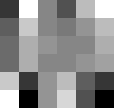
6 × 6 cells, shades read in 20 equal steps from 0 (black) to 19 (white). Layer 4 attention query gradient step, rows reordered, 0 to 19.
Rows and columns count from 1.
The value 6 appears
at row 1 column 4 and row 6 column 5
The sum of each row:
72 66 65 64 55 52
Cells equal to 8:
2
